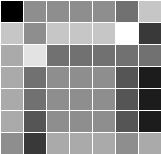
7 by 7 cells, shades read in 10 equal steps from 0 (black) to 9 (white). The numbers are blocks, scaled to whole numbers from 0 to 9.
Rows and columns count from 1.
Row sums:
31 44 34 29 29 28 36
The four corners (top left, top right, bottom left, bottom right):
0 7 5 6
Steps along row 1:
up same same same down up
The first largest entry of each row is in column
7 6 2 1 1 1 3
